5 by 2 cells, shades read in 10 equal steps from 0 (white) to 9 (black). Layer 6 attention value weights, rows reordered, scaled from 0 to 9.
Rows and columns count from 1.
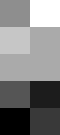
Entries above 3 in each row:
1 0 0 2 2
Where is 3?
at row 2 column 2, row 3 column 1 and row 3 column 2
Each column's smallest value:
2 0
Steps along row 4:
up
